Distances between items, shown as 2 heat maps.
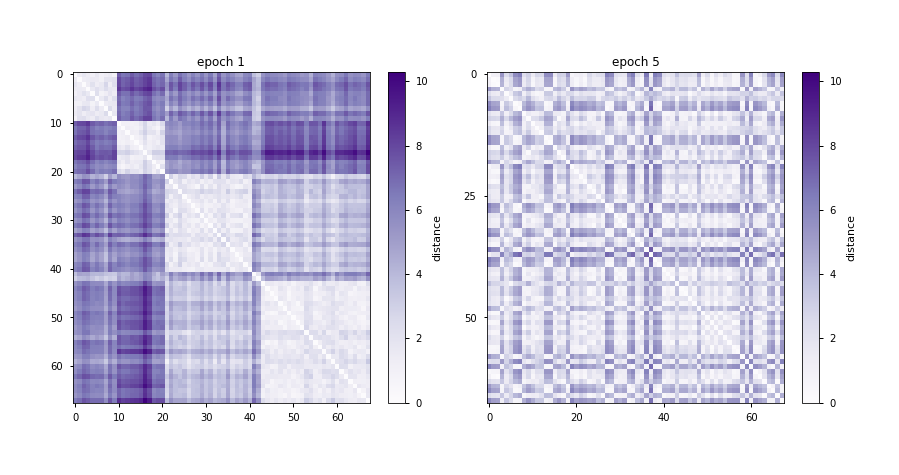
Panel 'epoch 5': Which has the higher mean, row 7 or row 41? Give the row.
7
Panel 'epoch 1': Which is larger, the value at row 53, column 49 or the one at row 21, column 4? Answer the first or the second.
the second
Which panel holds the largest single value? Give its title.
epoch 1
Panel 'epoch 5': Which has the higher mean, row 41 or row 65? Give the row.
65
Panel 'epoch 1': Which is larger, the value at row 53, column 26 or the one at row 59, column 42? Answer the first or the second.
the second
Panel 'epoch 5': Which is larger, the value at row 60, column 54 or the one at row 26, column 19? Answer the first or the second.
the first
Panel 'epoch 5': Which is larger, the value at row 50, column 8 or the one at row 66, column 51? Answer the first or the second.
the second
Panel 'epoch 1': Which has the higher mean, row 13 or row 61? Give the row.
13
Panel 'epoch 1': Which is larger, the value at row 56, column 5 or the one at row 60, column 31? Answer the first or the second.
the first
